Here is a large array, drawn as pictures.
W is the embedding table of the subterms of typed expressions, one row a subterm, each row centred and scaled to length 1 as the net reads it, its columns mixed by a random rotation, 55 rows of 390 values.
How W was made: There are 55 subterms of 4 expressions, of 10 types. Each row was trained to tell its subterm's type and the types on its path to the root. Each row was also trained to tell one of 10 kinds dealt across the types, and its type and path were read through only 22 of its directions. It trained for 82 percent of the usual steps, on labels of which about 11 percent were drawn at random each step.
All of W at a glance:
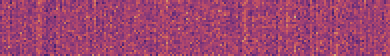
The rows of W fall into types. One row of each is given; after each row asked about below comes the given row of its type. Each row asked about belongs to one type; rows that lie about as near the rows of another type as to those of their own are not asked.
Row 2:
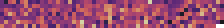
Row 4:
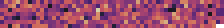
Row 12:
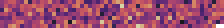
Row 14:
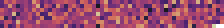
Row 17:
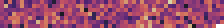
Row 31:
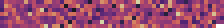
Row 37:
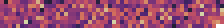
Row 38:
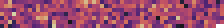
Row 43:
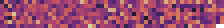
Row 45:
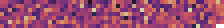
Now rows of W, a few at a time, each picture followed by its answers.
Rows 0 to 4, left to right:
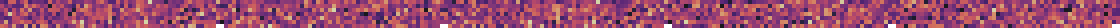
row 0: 2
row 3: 4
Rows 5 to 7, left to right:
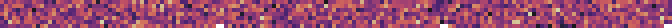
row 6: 4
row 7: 43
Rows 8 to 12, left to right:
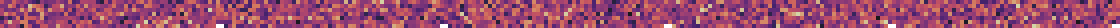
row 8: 45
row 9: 17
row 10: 14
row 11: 43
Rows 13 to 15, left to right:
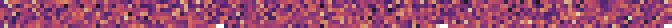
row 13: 14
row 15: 12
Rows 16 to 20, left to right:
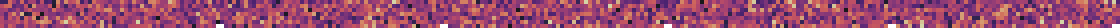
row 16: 17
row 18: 4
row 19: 12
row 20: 45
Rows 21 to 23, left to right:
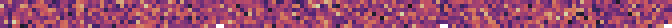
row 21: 12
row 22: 31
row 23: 14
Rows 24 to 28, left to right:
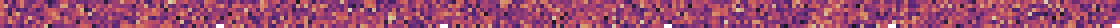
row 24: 17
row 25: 12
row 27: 38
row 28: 31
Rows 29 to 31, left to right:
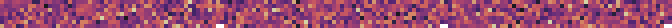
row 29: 45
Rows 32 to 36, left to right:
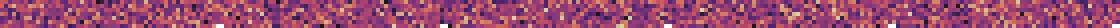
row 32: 45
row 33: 14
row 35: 43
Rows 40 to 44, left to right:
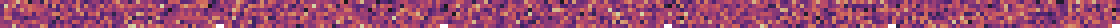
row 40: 4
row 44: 14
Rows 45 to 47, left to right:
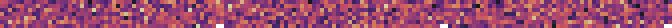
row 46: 4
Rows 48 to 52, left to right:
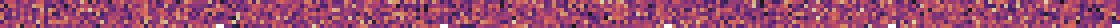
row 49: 43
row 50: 43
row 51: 45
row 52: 12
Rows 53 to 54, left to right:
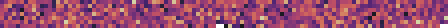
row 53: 17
